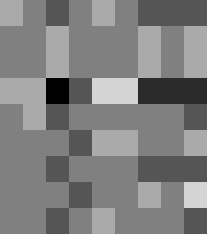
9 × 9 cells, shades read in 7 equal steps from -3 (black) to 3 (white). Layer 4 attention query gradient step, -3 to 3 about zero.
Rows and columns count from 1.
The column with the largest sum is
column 5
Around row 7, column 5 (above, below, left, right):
1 0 0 0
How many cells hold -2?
3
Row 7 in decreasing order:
0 0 0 0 0 -1 -1 -1 -1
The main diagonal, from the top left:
1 0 1 -1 0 1 -1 0 -1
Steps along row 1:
down down up up down down same same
